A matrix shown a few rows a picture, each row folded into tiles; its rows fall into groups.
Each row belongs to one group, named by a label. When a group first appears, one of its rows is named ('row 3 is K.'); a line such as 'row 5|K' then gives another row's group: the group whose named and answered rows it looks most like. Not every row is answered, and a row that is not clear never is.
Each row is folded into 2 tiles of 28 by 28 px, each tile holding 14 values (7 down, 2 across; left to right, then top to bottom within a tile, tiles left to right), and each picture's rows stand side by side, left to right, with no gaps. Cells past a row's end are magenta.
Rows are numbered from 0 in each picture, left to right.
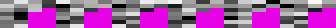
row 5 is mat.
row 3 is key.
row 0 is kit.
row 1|key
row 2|mat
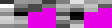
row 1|kit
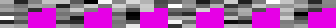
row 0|key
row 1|key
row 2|kit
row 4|key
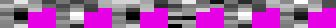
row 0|kit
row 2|kit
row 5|kit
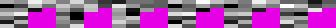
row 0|mat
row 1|kit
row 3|mat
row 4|mat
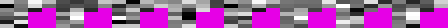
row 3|kit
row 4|mat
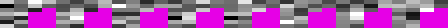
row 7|kit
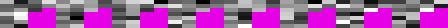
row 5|key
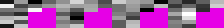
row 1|kit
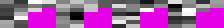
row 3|key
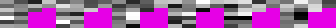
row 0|key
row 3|mat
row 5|kit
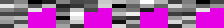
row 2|mat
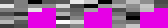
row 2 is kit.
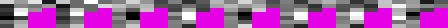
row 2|kit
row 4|kit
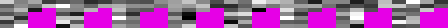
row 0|key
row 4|mat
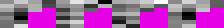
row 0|kit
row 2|mat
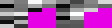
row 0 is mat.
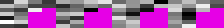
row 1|mat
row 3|kit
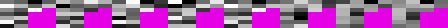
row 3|key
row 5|kit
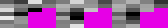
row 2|kit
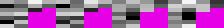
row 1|mat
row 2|kit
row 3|kit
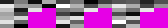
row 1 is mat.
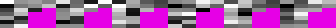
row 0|key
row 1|key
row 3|mat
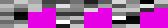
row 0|kit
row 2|key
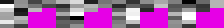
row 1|key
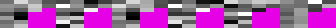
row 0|kit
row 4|mat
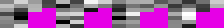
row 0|kit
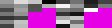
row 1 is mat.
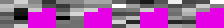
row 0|kit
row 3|key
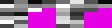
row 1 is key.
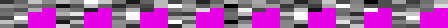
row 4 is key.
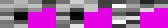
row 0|kit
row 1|kit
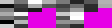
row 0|mat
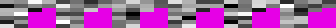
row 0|mat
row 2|kit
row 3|key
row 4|mat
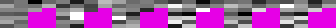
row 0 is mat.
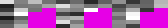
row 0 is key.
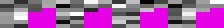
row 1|mat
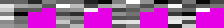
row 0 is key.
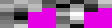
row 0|kit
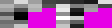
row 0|kit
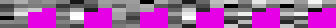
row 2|key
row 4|mat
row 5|mat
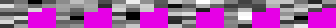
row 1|kit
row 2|kit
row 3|mat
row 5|key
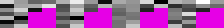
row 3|mat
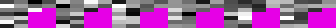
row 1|mat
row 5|key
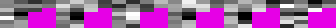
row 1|kit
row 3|kit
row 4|kit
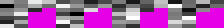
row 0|mat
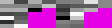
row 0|key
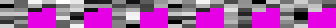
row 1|key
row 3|mat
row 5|kit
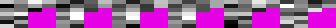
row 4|mat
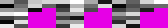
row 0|mat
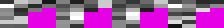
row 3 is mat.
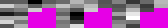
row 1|kit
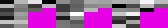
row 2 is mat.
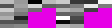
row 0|key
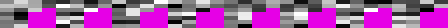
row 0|kit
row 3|mat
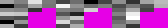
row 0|mat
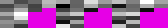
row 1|mat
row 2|mat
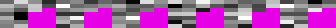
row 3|mat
